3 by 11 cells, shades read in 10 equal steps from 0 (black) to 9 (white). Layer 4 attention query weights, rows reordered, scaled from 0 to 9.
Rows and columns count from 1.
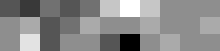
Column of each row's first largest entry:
7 2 2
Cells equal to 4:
3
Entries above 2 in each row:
10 11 10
